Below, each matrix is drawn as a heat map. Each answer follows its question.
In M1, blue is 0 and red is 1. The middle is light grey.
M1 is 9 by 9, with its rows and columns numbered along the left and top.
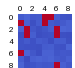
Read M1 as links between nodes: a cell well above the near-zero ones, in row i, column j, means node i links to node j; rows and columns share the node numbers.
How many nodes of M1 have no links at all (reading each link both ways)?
1
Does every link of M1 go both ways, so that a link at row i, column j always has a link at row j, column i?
no
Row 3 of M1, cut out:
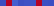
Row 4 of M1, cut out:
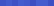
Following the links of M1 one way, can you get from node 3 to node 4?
yes
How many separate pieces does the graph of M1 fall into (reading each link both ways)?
2
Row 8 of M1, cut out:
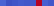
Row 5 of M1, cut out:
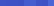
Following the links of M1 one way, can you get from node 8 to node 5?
yes
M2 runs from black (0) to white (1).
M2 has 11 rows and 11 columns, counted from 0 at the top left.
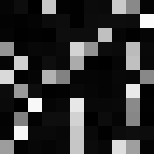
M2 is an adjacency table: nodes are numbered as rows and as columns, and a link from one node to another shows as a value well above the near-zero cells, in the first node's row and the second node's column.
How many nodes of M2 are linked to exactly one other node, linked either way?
1
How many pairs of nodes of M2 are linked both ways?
5
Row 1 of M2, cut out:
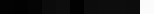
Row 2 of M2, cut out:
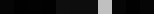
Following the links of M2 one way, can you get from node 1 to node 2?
no
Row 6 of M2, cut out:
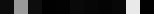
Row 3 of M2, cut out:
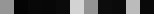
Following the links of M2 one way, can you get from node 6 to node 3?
yes
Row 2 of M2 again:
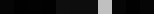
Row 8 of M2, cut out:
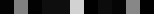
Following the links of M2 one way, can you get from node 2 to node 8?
yes
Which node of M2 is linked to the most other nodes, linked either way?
node 9
